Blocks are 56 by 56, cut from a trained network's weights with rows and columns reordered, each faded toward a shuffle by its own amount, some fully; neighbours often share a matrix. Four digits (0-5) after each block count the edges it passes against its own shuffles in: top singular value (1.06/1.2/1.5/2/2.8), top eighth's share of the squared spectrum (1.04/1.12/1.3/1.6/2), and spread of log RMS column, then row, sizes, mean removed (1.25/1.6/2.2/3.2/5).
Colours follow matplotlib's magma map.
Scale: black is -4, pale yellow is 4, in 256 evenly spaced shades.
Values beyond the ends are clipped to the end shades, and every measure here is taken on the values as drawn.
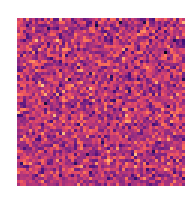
2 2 0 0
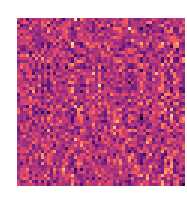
4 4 3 1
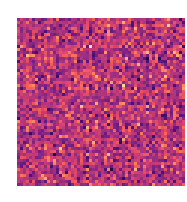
3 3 1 1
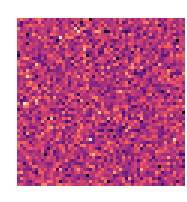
0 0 0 0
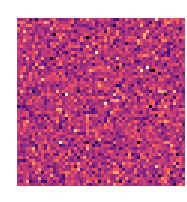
2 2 0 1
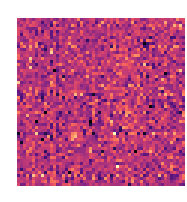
2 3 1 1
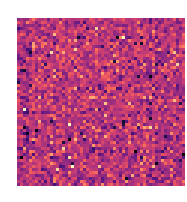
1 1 0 1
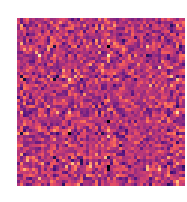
4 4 2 2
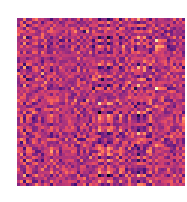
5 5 3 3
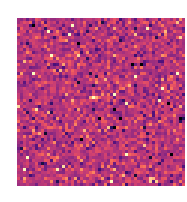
0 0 0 0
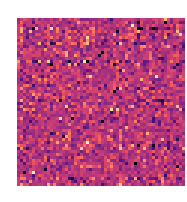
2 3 1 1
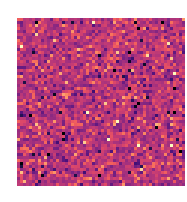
1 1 1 0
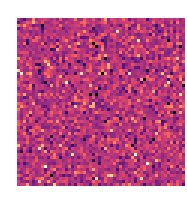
0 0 0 0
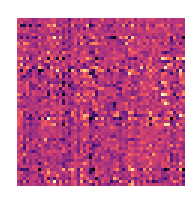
3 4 2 3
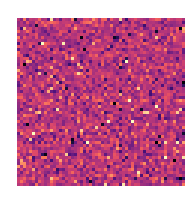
2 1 0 0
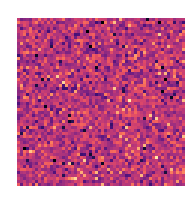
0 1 0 0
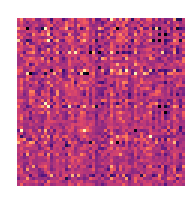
4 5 2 3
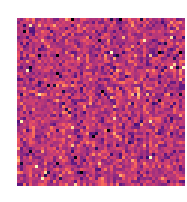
1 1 0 0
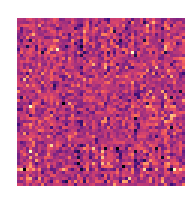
3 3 1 2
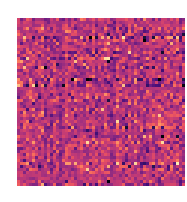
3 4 1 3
